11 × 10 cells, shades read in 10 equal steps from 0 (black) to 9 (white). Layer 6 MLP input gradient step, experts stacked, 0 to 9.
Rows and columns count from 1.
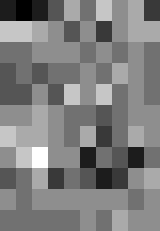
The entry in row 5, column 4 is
3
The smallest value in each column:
1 0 1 2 3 1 1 2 1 2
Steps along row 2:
same down down down up down up up same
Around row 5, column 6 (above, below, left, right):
5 4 7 7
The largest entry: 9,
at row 8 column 3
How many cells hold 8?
0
